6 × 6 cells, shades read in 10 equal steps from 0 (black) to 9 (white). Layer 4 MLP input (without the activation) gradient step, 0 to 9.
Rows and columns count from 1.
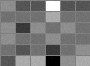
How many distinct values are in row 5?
4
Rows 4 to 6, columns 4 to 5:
5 4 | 2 4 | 0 5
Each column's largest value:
5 6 6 9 5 6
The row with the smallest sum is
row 5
